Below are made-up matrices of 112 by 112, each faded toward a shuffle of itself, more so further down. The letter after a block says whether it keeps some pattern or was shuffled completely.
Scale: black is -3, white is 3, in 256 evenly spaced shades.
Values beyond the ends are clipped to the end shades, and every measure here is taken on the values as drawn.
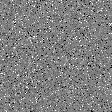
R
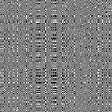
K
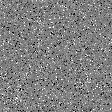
R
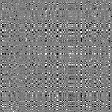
K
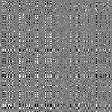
K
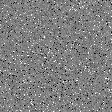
R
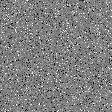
R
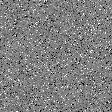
R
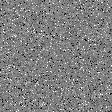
R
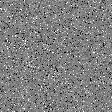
R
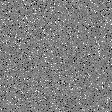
R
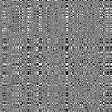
K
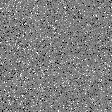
R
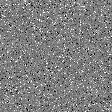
R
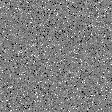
R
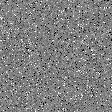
R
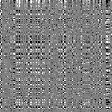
K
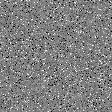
R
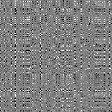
K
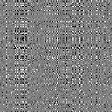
K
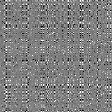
K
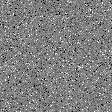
R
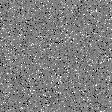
R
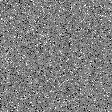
R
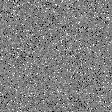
R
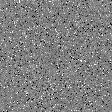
R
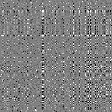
K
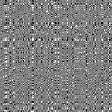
K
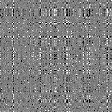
K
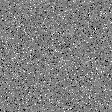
R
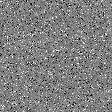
R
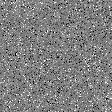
R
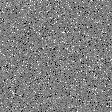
R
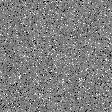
R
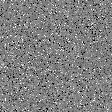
R
